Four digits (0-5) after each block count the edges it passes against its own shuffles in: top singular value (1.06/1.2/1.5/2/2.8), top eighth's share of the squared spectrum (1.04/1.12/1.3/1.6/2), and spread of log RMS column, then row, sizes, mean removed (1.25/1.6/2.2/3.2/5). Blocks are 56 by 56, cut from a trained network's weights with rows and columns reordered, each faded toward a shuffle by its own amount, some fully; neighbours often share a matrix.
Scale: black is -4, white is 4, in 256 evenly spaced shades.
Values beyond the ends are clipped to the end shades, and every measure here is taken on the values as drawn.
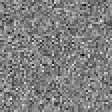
3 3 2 1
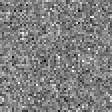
2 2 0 1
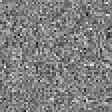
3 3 1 1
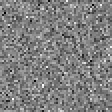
0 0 0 0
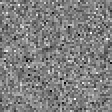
0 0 0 0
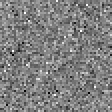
0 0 0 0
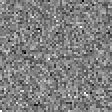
0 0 0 0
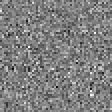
3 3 1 2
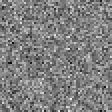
2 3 1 1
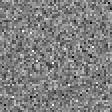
0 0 0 0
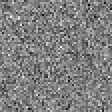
1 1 0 0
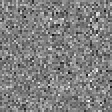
3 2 1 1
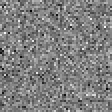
0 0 0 0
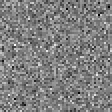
1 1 0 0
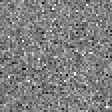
0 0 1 0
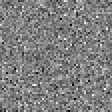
2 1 0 0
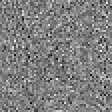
3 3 2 1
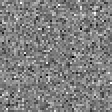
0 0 0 0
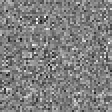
3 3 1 1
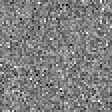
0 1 0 0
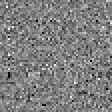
3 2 1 1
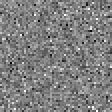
0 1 0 0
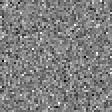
0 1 0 0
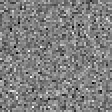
2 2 1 0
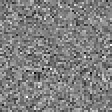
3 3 1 1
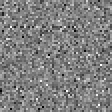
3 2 0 1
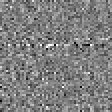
4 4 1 3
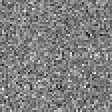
2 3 0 1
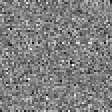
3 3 0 2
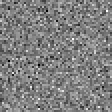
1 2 0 0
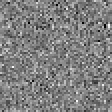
3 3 1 1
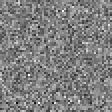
2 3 0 1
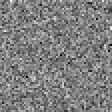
2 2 0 0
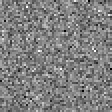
1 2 0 0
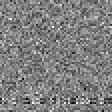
3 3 0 2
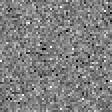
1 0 0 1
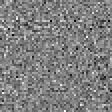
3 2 0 1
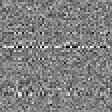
4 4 1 3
